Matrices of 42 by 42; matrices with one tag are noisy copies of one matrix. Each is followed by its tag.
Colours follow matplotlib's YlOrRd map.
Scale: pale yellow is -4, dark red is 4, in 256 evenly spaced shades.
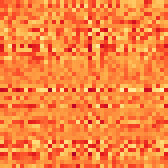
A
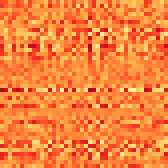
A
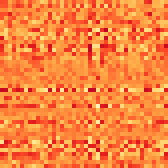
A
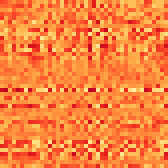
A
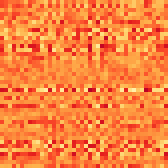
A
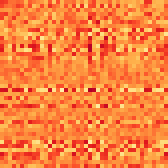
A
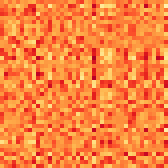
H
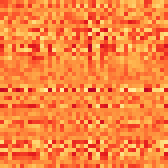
A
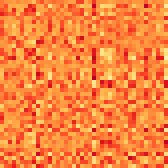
H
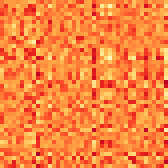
H
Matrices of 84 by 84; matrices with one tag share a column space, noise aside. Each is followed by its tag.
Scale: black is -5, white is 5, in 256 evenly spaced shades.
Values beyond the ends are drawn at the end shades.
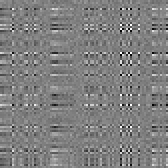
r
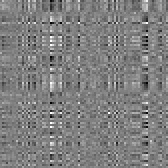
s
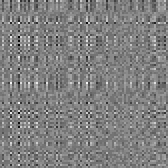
s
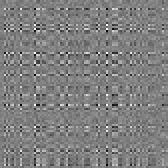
r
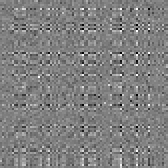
r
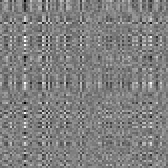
s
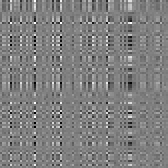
s
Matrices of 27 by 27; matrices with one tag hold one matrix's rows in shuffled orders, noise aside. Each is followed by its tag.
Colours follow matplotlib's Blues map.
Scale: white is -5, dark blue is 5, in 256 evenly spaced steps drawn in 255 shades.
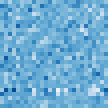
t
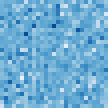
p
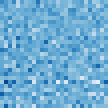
t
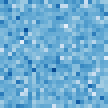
p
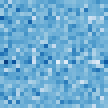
t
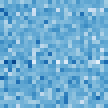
t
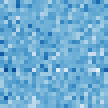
t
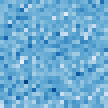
p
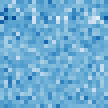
t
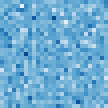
p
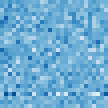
t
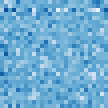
t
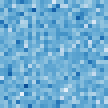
p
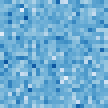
p
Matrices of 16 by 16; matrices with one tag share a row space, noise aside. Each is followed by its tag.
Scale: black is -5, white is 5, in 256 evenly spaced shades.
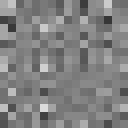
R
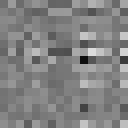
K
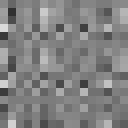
R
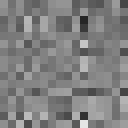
K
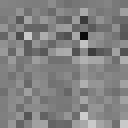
K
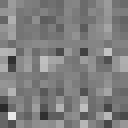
R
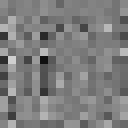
R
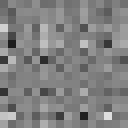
R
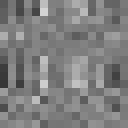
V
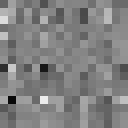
R
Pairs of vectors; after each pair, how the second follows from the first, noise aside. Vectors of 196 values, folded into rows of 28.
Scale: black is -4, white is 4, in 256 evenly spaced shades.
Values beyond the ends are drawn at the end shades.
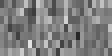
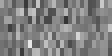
sign-scrambled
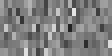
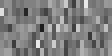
reversed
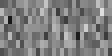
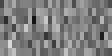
reversed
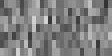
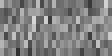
sign-scrambled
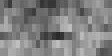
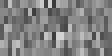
sign-scrambled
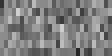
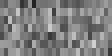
reversed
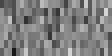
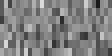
reversed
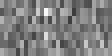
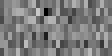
sign-scrambled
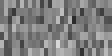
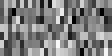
scaled up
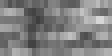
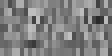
sign-scrambled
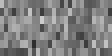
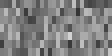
reversed
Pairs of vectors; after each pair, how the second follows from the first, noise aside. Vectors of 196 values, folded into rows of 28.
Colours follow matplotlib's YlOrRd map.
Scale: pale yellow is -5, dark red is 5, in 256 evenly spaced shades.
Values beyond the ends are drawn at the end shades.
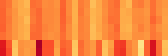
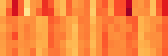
reversed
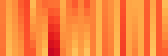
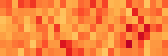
shuffled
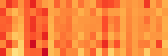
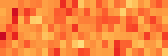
shuffled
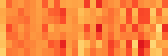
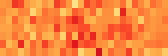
shuffled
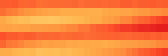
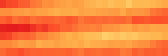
reversed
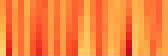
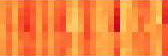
wrapped around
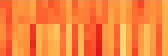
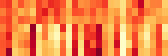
scaled up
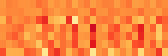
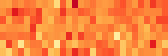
shuffled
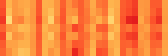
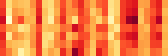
scaled up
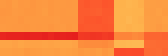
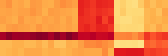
scaled up
